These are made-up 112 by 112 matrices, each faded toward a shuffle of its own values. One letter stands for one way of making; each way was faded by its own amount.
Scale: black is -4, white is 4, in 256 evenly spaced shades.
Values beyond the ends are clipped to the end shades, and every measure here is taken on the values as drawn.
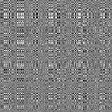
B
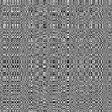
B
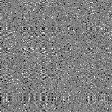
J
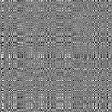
B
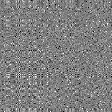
J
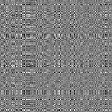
B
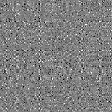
J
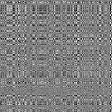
B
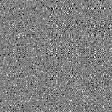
J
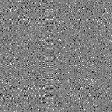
J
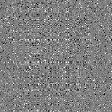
J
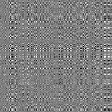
B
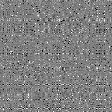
J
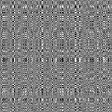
B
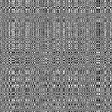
B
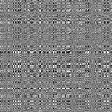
B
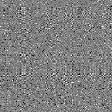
J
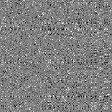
J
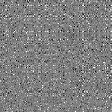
J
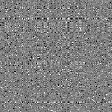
J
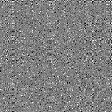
J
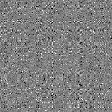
J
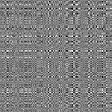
B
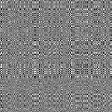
B
